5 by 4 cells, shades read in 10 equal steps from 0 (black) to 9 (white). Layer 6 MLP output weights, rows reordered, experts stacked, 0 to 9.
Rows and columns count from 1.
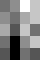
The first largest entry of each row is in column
3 4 3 4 3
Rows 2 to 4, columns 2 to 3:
4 6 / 3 7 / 0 5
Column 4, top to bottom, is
7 7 4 7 3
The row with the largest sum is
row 1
